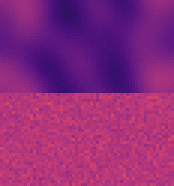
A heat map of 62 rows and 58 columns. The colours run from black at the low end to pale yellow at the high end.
The table splits into 2 rows of 1 panel. Panel 1,1: low, smooth. Panel 2,1: middling, fine-grained, faint in contrast.
